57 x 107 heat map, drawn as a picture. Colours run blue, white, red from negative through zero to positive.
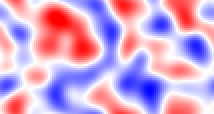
The top left is the ninth with the highest average. No lone cell stands out from its neighbours. The halves do not mirror each other. No row or column stands out.
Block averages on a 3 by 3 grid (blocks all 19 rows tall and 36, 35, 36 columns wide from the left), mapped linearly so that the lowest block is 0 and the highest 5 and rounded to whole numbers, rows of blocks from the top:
522 | 321 | 000
